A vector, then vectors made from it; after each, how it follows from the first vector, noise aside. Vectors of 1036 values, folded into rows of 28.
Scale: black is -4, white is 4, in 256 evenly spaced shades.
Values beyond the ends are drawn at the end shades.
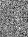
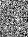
scaled up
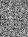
reversed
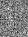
reversed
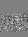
partly zeroed
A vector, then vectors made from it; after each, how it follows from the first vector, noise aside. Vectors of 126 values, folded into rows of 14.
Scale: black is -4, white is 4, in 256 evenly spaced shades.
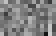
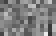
negated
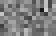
wrapped around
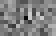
wrapped around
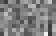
negated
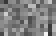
negated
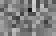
wrapped around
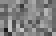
wrapped around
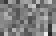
negated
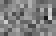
wrapped around
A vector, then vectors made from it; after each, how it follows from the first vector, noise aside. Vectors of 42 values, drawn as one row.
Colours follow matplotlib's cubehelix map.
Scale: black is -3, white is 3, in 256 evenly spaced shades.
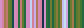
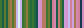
wrapped around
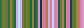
reversed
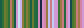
reversed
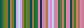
reversed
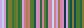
wrapped around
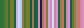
reversed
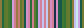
wrapped around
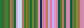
reversed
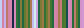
wrapped around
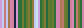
wrapped around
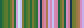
reversed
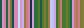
wrapped around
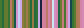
reversed
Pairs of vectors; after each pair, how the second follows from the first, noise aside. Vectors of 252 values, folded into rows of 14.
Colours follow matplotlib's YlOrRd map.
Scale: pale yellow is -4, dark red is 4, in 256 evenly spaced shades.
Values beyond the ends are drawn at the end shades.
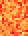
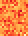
shuffled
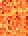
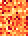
scaled up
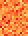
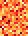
scaled up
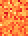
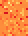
partly zeroed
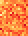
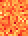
shuffled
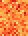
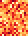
scaled up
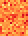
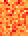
shuffled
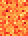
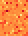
partly zeroed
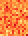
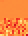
partly zeroed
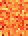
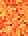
shuffled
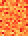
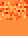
partly zeroed
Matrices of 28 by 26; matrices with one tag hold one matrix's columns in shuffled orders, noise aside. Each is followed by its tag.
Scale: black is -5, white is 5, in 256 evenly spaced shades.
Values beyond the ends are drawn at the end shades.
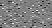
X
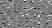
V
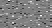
V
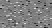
X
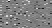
V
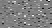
V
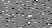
V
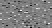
X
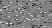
X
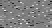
X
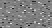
X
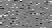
V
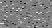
X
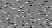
X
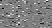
V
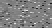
X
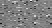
V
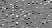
V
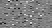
V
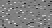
X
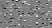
V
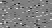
X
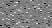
X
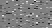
V
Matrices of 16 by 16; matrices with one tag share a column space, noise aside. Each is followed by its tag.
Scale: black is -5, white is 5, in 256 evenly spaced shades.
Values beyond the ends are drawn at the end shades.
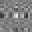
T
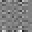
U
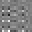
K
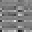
K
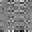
U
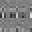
T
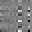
K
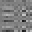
K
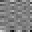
U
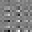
K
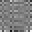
U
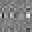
T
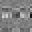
T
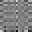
U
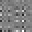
K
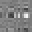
T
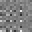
K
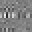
T
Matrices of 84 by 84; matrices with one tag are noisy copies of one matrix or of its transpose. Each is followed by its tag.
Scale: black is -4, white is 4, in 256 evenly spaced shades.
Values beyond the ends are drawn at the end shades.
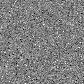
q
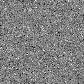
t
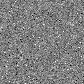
q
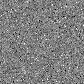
q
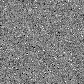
t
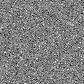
q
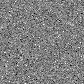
q
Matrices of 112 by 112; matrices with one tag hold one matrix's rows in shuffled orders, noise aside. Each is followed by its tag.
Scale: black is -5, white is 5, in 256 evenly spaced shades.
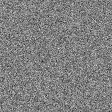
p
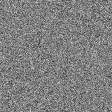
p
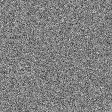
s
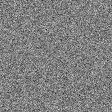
p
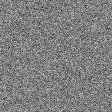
p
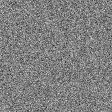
p
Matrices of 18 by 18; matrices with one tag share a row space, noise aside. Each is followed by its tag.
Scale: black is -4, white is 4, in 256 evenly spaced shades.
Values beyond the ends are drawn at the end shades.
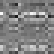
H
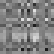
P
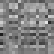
H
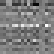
P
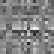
P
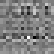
P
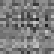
P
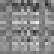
P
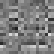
H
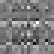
P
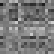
H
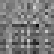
P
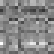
H
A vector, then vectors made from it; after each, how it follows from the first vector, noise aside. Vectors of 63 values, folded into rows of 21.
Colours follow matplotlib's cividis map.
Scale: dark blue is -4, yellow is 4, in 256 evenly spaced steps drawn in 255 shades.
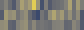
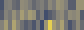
reversed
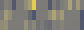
partly zeroed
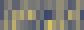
reversed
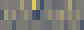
partly zeroed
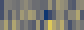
reversed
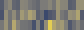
reversed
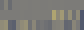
partly zeroed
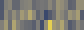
reversed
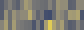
reversed
